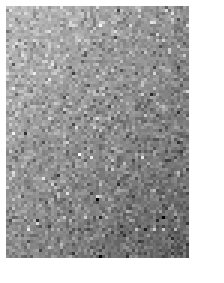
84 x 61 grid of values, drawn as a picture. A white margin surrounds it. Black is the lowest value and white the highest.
There are no regular stripes. The halves do not mirror each other. The ninth with the lowest average is the bottom right. No single row or column stands out from its neighbours. The field climbs toward the top left. The texture is fine-grained noise. The ninth with the highest average is the top left.
